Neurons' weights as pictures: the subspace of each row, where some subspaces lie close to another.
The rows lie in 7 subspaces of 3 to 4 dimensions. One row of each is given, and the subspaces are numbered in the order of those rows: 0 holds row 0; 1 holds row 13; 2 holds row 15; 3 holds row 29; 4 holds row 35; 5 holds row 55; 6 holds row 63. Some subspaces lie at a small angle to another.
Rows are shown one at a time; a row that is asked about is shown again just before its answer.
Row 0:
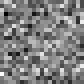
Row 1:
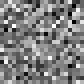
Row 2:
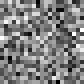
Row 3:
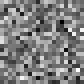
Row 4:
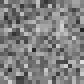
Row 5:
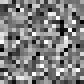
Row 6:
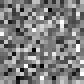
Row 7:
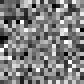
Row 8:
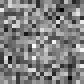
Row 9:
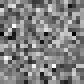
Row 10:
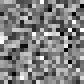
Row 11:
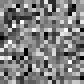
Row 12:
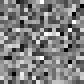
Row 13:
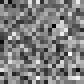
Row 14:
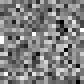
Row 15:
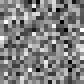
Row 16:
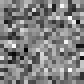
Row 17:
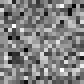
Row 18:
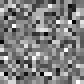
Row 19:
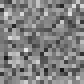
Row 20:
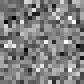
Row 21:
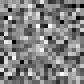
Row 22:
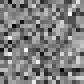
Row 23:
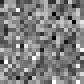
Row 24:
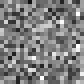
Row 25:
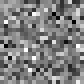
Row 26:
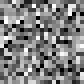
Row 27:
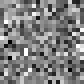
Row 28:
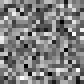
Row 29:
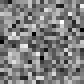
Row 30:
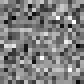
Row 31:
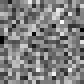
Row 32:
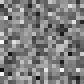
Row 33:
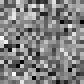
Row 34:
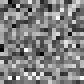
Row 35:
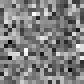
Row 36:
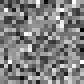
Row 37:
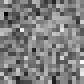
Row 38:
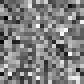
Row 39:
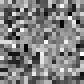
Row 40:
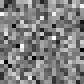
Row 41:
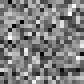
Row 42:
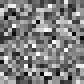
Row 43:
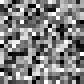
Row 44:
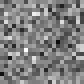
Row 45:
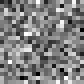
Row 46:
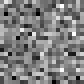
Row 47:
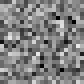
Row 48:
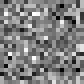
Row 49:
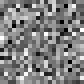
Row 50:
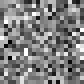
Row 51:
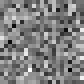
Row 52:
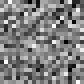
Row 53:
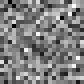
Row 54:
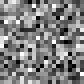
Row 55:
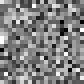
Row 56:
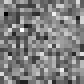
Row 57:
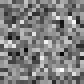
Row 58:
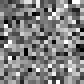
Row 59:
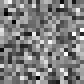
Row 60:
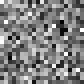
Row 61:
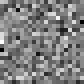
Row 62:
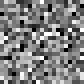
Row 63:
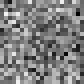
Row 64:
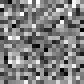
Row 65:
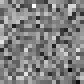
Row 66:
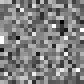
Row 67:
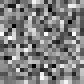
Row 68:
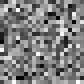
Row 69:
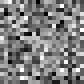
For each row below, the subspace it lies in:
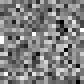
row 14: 2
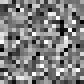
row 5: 5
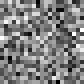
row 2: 0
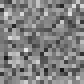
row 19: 4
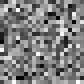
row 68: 5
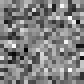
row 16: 3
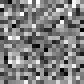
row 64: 4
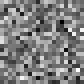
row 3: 0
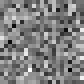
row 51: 2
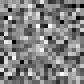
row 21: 1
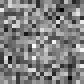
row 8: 0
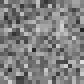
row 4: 6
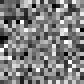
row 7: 5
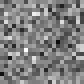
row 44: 0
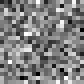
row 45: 6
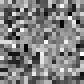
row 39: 3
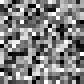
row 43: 1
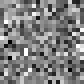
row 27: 4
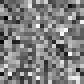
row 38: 1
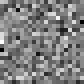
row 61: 5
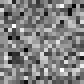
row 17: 4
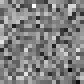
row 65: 1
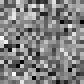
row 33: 3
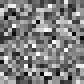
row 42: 0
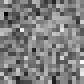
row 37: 6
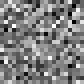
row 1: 2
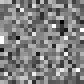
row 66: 5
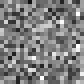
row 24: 6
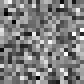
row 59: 6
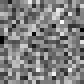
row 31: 3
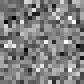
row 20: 2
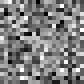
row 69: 0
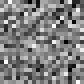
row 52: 2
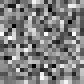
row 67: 6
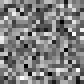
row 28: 0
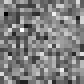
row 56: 6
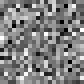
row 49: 2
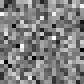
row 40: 3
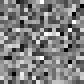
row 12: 3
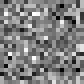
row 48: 0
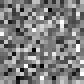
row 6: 6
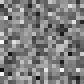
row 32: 1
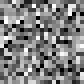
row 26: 1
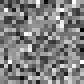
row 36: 6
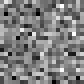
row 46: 6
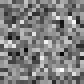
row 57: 2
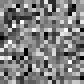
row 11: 2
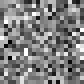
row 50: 4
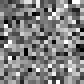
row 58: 4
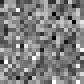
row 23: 3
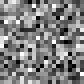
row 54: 1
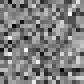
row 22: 1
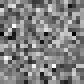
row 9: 6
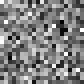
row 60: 1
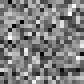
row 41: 5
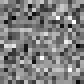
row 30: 3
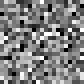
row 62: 3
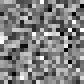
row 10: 3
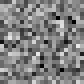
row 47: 5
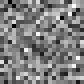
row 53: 5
